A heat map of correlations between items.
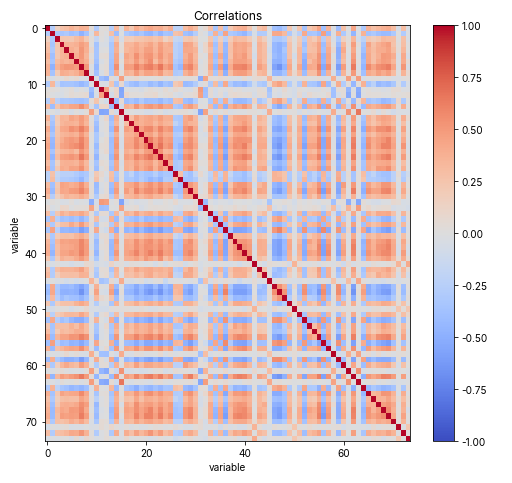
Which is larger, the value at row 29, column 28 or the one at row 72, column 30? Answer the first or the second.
the first
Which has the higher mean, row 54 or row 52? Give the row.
54
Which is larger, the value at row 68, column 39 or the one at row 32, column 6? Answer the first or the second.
the first
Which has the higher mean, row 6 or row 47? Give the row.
6
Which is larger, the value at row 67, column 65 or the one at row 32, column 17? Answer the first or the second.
the first
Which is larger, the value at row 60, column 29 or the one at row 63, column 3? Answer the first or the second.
the first
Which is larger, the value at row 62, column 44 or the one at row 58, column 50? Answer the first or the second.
the first
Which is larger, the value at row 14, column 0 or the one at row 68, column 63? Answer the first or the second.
the first
